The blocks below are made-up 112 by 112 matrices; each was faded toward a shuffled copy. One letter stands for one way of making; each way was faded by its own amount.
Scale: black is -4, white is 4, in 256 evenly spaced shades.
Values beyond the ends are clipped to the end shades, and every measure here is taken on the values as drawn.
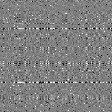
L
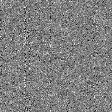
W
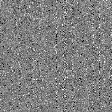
W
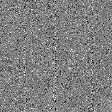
W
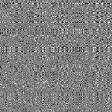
L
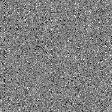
W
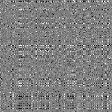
L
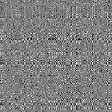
L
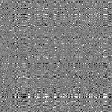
L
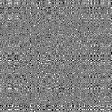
L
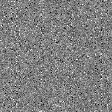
W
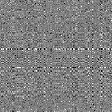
L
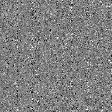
W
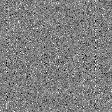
W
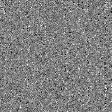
W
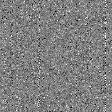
W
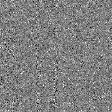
W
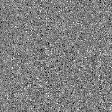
W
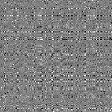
L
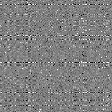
L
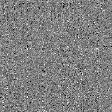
W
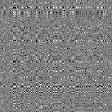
L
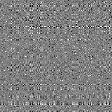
L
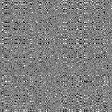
L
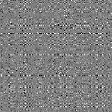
L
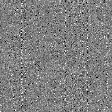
W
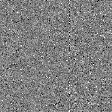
W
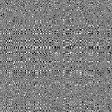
L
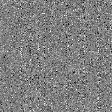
W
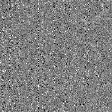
W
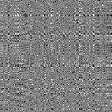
L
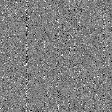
W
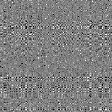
L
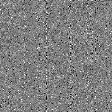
W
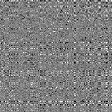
L
